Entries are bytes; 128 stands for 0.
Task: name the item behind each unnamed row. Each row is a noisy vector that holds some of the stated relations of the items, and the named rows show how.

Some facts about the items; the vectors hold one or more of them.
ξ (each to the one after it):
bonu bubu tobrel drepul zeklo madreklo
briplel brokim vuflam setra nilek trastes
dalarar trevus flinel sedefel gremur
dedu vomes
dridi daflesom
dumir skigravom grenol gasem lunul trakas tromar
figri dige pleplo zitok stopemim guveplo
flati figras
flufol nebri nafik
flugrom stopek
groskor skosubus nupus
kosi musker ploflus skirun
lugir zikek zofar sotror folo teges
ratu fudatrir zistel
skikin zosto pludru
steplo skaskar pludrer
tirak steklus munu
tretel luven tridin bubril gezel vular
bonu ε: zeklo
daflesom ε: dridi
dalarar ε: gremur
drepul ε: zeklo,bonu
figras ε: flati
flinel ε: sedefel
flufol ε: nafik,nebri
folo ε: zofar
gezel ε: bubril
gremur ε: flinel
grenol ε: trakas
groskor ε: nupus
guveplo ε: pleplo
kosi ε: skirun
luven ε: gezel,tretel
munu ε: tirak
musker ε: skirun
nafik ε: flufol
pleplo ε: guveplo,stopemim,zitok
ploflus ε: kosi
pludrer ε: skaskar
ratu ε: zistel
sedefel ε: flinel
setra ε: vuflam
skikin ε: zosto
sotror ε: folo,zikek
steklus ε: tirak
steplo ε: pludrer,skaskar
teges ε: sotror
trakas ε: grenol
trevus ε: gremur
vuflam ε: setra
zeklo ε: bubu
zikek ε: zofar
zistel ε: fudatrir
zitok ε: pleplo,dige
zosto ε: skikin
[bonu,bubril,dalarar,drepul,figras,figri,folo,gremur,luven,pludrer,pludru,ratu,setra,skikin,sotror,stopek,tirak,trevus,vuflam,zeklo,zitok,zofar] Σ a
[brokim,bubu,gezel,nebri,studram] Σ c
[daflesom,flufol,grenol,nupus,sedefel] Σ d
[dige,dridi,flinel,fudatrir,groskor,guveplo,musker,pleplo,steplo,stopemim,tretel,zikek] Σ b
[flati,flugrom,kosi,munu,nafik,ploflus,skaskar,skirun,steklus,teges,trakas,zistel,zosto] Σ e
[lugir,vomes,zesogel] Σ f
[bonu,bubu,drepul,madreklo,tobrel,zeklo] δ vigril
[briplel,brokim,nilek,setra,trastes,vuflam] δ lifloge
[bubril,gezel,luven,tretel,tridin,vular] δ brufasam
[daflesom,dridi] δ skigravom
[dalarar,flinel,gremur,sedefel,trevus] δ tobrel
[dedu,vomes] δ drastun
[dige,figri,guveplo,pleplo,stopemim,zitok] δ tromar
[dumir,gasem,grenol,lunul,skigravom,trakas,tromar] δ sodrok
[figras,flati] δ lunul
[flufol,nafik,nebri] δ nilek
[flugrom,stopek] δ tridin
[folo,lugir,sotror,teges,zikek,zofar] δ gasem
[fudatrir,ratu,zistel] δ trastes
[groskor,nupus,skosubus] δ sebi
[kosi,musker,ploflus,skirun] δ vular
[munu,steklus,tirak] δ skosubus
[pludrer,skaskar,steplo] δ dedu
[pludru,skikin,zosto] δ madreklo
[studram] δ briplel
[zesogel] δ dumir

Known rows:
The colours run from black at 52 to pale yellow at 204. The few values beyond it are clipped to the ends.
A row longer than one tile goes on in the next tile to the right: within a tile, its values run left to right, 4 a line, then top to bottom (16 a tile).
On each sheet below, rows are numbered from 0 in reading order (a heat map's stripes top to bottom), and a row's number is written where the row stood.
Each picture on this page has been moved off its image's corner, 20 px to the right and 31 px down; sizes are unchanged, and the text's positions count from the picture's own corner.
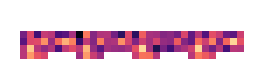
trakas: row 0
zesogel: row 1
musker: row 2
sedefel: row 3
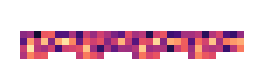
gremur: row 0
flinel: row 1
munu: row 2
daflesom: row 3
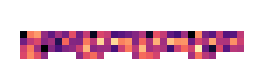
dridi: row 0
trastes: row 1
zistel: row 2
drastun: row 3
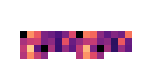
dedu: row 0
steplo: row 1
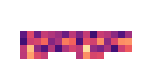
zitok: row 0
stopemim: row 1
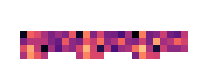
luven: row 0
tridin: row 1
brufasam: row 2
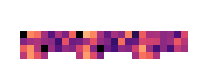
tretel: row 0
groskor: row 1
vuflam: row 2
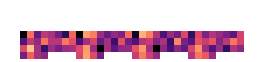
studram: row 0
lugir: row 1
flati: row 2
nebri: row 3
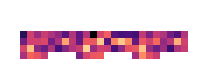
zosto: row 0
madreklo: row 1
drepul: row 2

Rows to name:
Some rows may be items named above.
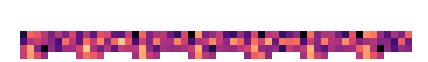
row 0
dige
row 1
sedefel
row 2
zesogel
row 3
sodrok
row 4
nilek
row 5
zesogel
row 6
tretel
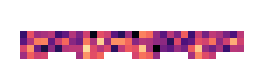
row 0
skosubus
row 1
stopek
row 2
kosi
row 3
drepul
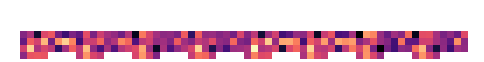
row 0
pludru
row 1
zitok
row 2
zikek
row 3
musker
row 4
vomes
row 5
teges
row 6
groskor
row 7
bubu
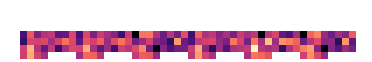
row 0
sotror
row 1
setra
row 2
skikin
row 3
pleplo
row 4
skirun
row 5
bonu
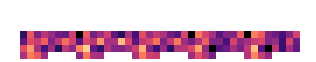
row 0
nebri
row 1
vigril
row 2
steklus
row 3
briplel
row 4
dedu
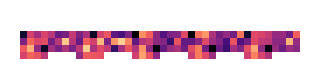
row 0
tobrel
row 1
pludru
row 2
dumir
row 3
tirak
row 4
trevus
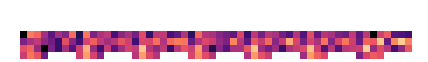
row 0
flufol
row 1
gasem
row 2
folo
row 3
grenol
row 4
drepul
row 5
bubril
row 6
madreklo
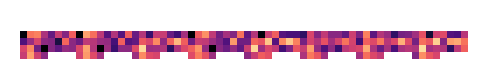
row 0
figri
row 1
flugrom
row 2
zeklo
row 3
dalarar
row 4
madreklo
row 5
fudatrir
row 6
lunul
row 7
nupus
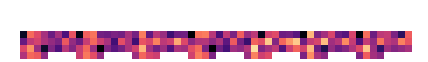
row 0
brokim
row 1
skigravom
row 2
lunul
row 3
ratu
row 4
tromar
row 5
sebi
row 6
studram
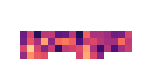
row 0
gezel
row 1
zofar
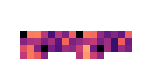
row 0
ratu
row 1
steplo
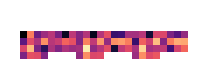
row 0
lifloge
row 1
pludrer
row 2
guveplo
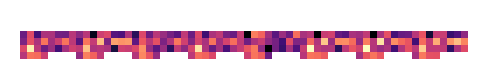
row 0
ploflus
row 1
nafik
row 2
nebri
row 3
ploflus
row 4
flufol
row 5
skirun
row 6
vular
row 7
figras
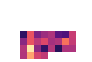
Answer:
skaskar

